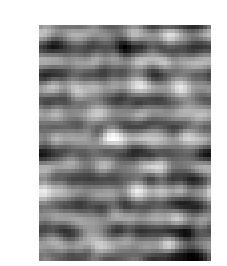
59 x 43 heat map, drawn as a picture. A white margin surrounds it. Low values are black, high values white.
Slope: none. Stripes: horizontal, repeating 9 times. Ninth with the lowest average: bottom right. Lone odd cells: none. Histogram: bell-shaped.
